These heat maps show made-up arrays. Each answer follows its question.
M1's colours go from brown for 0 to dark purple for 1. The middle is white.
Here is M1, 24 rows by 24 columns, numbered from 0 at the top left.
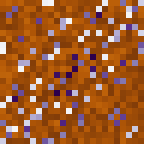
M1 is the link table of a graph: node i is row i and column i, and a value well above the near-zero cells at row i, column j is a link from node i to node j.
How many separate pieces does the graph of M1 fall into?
1
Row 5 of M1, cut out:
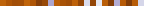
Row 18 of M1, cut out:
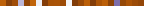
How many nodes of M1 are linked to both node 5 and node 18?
1
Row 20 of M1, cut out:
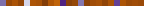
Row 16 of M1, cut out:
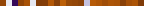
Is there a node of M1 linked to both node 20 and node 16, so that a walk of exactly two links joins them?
no
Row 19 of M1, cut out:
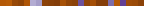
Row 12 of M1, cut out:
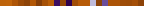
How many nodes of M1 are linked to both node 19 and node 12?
0
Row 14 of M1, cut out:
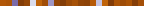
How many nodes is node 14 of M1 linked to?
4
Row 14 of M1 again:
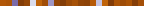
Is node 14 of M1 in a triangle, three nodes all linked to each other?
yes
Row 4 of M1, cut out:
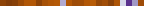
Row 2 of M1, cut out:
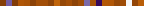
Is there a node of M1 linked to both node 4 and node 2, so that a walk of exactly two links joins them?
yes
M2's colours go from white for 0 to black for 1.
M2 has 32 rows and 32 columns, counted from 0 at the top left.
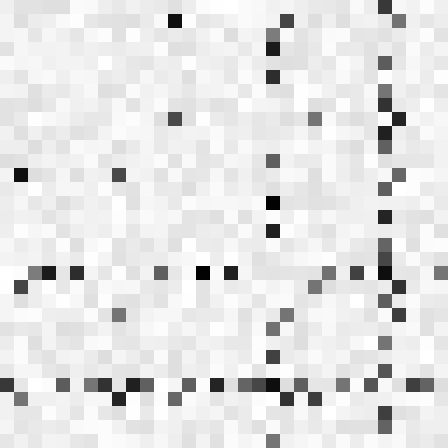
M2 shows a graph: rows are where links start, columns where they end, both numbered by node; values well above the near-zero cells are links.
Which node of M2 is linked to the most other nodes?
node 27
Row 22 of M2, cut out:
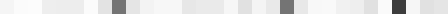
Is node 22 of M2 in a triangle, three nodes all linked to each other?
yes
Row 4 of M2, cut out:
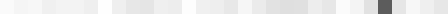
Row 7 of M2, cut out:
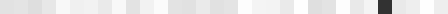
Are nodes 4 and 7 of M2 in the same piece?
yes
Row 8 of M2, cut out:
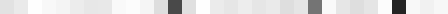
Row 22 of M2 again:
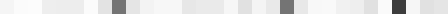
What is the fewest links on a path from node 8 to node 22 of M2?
1
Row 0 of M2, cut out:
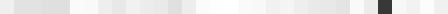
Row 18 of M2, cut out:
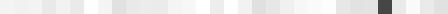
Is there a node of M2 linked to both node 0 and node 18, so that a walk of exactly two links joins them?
yes
